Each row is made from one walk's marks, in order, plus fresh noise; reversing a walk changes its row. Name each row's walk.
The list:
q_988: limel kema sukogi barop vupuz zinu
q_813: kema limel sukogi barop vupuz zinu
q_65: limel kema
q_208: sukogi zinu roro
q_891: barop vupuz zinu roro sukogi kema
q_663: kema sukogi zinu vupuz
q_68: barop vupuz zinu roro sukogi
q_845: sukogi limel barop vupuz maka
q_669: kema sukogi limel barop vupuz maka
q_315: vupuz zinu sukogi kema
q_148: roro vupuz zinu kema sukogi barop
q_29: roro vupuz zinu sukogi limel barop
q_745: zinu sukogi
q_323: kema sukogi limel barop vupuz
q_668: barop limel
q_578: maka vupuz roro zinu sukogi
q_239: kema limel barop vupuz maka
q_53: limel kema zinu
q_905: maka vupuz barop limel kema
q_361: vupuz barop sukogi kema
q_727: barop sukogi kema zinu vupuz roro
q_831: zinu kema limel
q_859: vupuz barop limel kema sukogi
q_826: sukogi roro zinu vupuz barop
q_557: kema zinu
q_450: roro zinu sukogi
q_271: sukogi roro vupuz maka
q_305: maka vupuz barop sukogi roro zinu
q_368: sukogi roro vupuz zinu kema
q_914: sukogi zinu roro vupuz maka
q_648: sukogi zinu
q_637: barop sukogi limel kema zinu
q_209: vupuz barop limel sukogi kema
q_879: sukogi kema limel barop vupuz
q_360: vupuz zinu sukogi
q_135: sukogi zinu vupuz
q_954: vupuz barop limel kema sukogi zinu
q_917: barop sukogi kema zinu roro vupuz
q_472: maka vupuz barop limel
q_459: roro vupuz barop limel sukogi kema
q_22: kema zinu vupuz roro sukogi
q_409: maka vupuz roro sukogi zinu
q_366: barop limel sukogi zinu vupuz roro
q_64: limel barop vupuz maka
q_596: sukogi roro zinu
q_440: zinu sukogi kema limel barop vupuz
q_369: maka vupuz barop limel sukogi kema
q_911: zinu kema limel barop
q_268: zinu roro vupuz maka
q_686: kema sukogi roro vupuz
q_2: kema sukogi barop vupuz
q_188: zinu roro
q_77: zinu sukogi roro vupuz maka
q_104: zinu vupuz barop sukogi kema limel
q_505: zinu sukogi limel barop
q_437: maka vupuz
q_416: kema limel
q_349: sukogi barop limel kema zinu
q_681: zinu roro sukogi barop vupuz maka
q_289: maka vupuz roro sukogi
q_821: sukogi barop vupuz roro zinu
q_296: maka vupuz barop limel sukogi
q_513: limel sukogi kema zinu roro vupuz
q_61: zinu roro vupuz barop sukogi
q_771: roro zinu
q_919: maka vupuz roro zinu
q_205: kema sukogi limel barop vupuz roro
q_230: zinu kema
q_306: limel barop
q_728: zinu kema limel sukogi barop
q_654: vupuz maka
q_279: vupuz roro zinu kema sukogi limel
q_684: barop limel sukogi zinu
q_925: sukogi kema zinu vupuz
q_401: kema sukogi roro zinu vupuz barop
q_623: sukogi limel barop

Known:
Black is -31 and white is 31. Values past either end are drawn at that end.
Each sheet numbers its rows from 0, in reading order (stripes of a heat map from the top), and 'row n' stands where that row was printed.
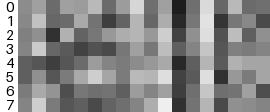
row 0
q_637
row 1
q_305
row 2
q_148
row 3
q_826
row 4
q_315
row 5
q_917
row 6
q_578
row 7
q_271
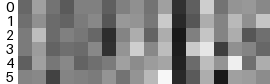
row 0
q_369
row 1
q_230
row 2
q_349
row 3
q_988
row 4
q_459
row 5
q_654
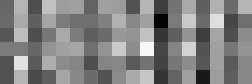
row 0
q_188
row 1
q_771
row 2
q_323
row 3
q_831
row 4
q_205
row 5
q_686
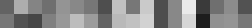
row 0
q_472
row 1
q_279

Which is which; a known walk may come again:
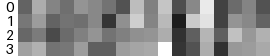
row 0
q_472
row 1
q_988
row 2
q_209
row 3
q_268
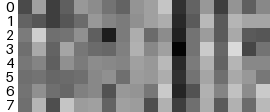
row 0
q_663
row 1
q_315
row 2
q_813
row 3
q_771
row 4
q_859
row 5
q_360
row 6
q_230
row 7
q_188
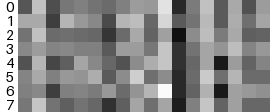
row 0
q_879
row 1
q_505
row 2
q_648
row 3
q_745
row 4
q_686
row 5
q_684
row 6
q_654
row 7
q_596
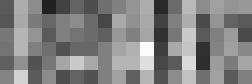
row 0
q_368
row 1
q_416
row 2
q_289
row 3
q_64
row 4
q_917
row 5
q_623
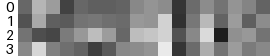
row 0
q_22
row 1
q_135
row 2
q_279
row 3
q_845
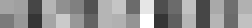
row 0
q_911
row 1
q_440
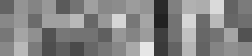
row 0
q_450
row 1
q_637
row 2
q_578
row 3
q_914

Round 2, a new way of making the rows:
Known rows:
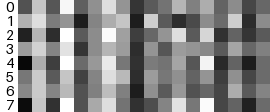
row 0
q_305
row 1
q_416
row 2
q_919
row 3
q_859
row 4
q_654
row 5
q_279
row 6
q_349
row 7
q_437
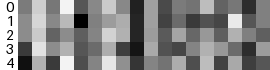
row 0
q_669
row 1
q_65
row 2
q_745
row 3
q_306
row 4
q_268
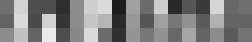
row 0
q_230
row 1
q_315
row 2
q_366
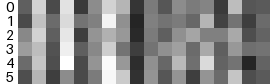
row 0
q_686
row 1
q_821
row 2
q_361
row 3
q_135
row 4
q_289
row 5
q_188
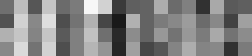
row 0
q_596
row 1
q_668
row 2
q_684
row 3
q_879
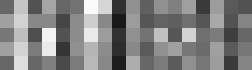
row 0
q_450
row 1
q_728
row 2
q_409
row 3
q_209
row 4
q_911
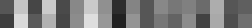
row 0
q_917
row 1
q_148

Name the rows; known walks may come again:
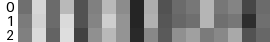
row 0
q_440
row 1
q_205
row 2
q_361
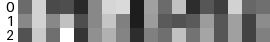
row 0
q_230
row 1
q_813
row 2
q_905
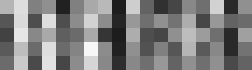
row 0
q_416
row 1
q_360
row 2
q_306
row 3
q_681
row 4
q_727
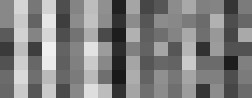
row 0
q_879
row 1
q_459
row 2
q_668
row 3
q_77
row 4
q_239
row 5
q_505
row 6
q_279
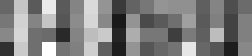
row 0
q_826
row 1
q_2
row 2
q_831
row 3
q_64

